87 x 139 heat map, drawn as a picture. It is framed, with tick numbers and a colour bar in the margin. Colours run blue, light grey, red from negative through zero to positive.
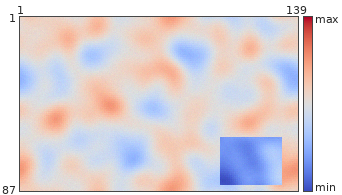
The bottom right is the ninth with the lowest average. The values are skewed, with a long tail toward low values. An odd patch, lower than its surroundings, sits in the bottom right. The halves do not mirror each other. Values change most from cell to cell in the bottom right.
